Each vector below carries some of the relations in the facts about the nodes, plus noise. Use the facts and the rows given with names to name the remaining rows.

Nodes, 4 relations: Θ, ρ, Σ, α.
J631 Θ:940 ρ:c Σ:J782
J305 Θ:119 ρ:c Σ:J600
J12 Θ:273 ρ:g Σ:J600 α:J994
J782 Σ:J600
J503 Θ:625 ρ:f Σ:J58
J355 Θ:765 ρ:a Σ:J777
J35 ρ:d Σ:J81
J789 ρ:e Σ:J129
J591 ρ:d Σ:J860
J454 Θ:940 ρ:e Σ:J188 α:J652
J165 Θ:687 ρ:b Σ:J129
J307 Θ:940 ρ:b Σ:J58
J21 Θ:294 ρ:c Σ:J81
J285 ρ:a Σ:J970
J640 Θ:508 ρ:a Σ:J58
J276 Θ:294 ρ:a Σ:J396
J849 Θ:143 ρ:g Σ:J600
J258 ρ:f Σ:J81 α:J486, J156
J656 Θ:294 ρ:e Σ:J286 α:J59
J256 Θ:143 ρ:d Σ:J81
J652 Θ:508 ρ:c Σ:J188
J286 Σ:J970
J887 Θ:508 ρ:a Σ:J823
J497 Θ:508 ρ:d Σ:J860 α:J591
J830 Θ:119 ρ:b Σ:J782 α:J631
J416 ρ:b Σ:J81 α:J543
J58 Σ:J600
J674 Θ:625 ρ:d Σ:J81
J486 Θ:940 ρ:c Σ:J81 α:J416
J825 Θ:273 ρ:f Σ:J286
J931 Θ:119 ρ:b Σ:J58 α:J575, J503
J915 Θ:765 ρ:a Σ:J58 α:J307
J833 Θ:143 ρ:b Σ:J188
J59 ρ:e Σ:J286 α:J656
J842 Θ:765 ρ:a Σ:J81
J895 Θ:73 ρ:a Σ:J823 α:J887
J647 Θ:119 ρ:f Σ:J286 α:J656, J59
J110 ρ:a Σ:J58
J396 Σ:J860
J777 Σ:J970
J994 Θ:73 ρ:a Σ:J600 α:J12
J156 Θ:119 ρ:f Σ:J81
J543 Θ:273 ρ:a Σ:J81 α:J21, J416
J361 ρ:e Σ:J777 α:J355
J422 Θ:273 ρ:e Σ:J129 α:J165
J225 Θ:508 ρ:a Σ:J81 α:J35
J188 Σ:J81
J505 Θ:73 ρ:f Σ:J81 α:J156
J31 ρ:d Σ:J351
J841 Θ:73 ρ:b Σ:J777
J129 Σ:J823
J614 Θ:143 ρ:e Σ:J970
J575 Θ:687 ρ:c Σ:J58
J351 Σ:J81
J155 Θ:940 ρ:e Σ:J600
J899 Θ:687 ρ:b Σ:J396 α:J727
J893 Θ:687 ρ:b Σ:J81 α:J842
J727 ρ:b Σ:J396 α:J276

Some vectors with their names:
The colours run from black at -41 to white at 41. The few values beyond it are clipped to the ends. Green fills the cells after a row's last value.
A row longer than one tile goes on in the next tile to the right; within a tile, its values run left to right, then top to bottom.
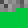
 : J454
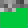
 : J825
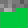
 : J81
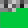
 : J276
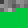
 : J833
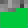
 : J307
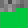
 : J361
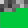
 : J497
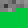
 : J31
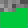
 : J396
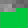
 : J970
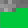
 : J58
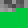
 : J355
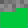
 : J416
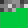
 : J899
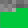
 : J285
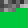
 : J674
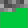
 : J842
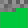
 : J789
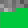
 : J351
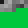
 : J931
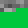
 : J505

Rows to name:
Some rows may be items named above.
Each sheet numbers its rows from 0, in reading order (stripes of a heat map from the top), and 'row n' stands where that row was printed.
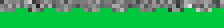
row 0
J486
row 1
J640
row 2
J361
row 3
J59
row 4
J849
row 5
J789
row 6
J652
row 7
J825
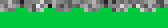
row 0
J12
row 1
J656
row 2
J591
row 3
J12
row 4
J165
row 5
J825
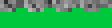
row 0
J915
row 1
J543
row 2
J631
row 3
J591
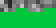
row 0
J887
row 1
J841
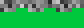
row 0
J225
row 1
J543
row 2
J640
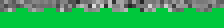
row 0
J256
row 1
J258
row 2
J503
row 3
J21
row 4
J647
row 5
J893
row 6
J422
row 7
J727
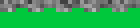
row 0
J614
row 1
J833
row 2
J355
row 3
J849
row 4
J361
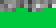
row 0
J155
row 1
J575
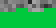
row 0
J110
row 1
J156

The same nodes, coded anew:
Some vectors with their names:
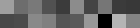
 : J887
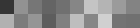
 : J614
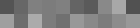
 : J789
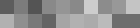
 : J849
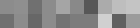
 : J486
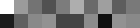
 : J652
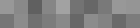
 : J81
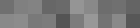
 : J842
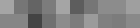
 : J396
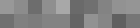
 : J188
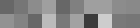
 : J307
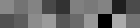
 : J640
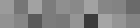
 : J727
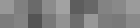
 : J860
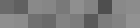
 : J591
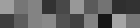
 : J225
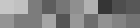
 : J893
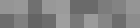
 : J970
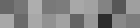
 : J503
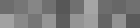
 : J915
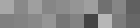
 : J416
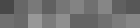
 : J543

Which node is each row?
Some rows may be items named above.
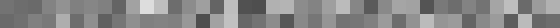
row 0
J12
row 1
J575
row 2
J21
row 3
J256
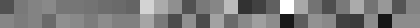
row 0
J285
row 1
J899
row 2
J652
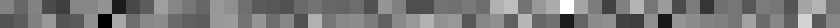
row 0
J640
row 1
J355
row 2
J422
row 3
J256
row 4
J652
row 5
J454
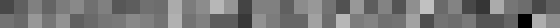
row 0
J543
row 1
J674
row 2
J825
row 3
J497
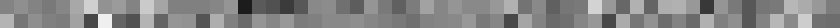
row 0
J833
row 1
J165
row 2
J110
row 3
J416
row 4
J647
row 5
J614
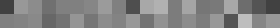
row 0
J361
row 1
J841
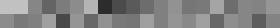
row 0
J893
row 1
J258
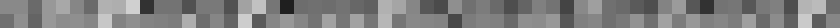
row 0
J631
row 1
J454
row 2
J155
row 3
J276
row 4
J656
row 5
J454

